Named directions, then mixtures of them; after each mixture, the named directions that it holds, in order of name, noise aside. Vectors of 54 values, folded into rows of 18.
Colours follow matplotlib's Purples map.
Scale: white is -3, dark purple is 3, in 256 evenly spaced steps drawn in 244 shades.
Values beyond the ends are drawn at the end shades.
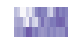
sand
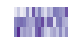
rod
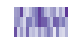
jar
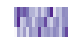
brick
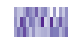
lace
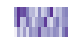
brick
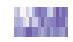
sand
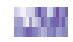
sand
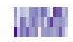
brick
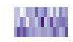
lace, sand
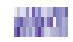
rod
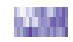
sand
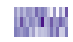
jar, lace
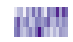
lace, rod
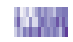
brick, sand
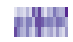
jar, rod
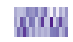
lace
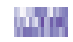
lace, sand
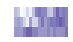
sand
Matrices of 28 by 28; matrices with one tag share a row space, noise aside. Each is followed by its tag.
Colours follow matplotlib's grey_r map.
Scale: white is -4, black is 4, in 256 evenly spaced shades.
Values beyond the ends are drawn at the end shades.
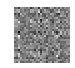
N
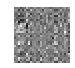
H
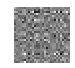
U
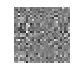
H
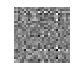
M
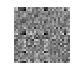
U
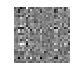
H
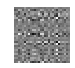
M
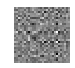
M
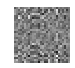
M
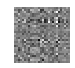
M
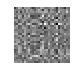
M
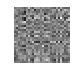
U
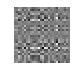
M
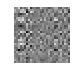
H
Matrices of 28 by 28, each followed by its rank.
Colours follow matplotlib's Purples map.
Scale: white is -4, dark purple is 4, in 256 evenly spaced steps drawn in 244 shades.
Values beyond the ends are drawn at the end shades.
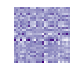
three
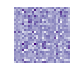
five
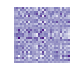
three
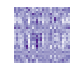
three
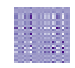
one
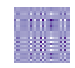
one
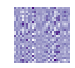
three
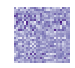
five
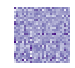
five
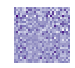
five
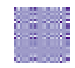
one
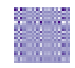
one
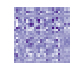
three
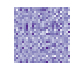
five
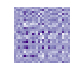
three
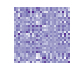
three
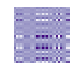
one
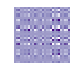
one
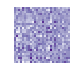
five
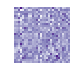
five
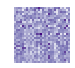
five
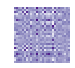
three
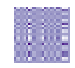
one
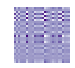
one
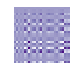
one
